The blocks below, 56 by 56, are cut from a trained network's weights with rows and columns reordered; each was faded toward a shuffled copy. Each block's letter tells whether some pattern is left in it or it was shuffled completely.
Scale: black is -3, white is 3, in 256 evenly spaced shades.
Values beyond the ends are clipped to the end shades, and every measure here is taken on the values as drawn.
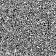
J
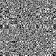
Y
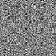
Y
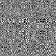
Y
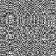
Y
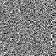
Y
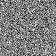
J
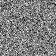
J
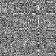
Y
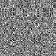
Y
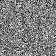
J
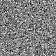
J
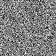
J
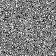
J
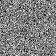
J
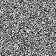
J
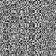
Y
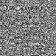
Y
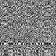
Y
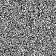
J
